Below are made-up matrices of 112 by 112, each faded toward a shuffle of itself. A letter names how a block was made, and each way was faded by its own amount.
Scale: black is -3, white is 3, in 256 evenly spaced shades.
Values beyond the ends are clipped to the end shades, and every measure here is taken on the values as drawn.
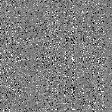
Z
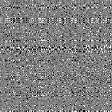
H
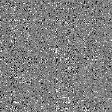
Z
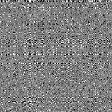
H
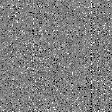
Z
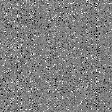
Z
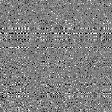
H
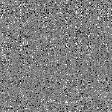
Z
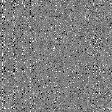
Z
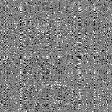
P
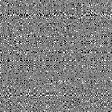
H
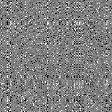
P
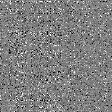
Z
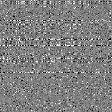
H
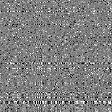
H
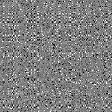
P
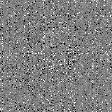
Z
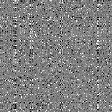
P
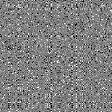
P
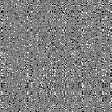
P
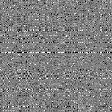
H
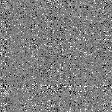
Z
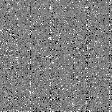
Z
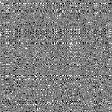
H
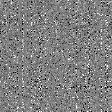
Z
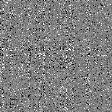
Z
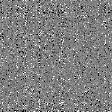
Z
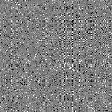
P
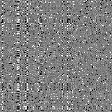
P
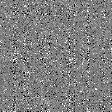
Z
